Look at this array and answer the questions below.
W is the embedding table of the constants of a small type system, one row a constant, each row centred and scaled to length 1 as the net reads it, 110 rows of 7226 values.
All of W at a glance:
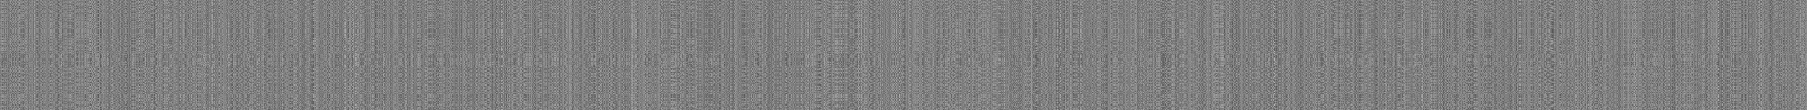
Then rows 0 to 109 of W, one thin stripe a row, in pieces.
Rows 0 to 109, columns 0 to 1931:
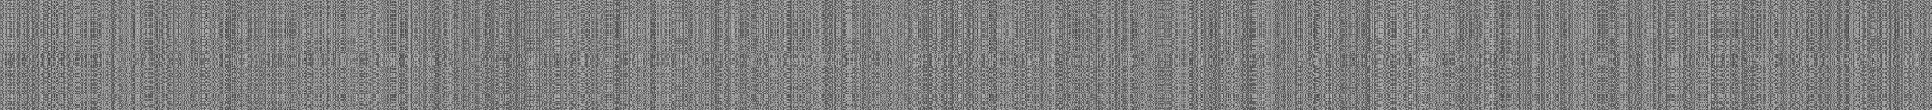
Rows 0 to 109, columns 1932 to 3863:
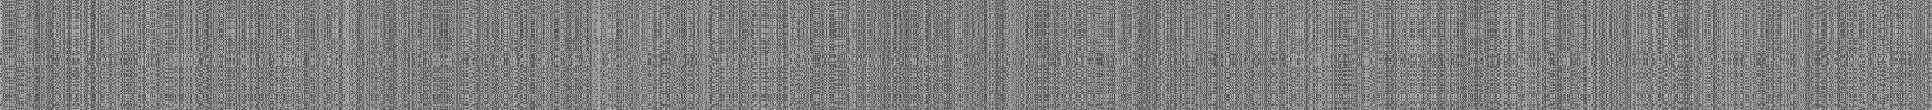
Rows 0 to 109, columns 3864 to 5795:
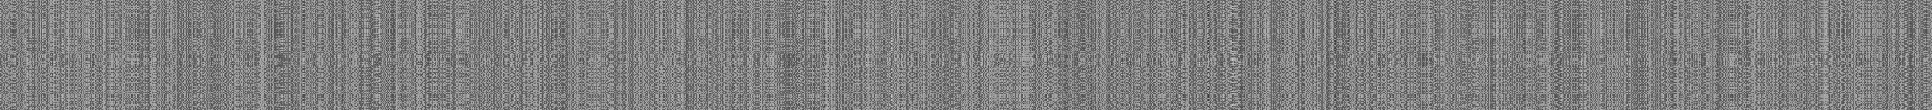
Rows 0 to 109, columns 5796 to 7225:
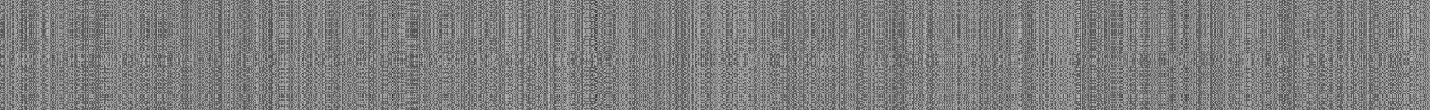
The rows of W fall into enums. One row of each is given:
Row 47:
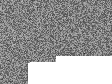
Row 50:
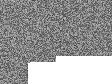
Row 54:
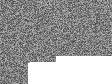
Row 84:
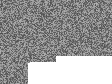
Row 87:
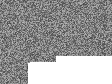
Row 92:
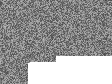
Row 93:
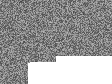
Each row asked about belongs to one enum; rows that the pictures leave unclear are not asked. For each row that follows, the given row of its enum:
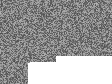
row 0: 84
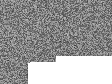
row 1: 50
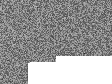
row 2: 47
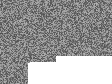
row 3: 84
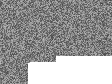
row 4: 92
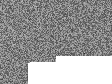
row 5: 47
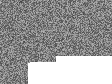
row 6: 93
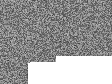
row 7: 50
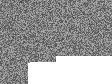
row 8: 93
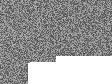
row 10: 47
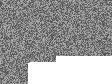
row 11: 92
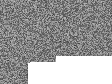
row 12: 50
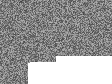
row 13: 93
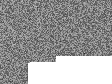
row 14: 47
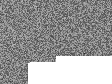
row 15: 47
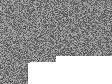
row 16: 47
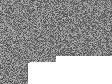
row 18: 47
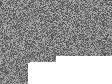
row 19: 92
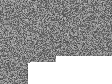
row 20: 50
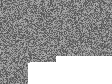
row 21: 84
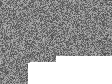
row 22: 92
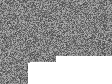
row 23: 87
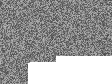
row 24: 92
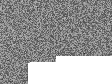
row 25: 47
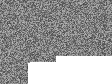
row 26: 87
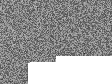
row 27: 47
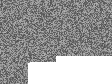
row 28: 84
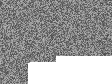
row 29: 92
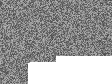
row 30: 92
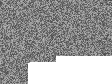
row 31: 92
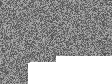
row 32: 92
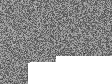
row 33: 47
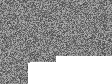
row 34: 87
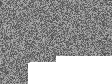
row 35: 92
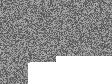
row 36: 84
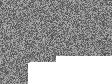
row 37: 92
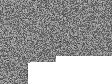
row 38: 50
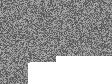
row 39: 84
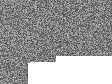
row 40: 50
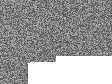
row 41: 50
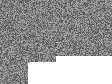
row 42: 93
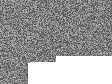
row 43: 50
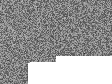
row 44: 47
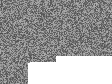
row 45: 84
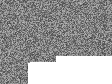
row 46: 87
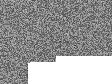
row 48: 50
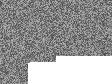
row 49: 92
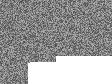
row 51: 93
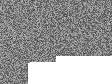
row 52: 47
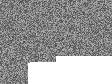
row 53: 93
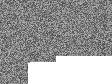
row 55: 87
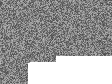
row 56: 92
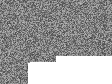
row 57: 87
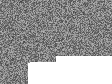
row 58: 93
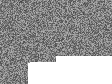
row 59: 93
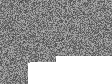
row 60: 93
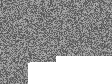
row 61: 84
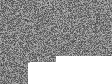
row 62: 54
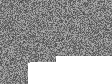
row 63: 93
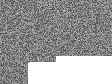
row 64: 54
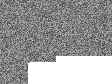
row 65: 87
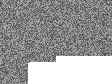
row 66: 92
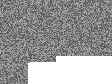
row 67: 84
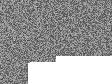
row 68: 47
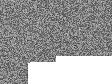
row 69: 50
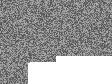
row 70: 84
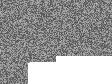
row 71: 84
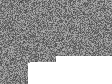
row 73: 93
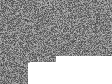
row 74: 54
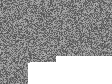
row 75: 84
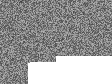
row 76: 93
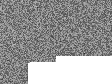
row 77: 47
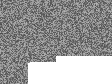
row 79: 84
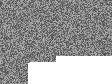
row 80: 92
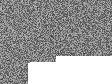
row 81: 47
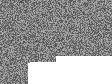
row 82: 93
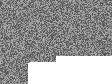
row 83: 92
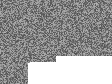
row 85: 84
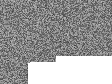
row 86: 50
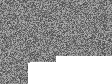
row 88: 87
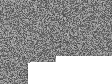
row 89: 50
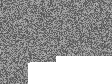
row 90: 84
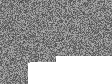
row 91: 93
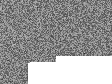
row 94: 47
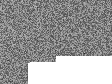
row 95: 47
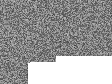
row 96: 50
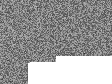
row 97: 47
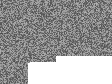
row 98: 84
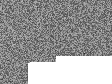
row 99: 47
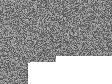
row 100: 50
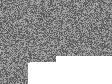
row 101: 84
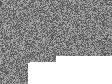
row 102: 92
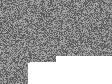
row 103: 84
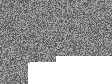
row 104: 93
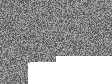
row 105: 93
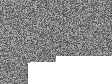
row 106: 50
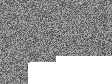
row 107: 87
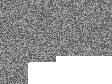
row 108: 84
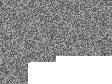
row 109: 92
